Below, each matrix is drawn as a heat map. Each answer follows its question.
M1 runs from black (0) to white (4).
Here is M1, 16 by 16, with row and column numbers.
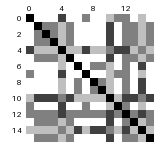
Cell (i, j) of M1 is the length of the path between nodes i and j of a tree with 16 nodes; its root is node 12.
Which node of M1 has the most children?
10
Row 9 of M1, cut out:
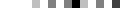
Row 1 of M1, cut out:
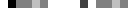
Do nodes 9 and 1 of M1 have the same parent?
no
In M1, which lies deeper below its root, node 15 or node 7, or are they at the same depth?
the same depth
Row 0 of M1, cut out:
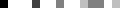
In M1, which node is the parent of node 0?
4
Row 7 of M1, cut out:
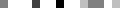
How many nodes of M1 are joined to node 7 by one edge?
1
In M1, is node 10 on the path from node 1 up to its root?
yes
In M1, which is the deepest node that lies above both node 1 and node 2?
10
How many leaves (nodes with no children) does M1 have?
12
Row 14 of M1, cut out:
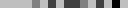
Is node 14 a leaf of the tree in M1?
no
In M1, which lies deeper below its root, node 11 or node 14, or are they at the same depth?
node 11
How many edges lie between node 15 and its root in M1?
2
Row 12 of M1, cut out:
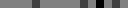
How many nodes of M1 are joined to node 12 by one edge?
3
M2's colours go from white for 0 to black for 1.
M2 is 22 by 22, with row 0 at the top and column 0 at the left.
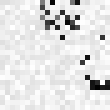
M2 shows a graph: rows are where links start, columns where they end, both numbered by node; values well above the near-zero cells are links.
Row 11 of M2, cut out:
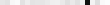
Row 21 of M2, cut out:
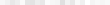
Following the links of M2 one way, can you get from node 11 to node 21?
yes
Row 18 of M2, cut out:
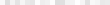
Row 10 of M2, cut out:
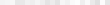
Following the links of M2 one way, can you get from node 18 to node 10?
no
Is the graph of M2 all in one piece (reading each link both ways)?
no
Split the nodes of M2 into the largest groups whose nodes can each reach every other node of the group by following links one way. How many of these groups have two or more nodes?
0
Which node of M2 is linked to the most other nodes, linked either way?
node 17
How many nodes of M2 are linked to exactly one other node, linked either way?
1
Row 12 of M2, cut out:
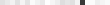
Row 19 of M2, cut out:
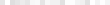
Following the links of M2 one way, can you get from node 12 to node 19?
yes
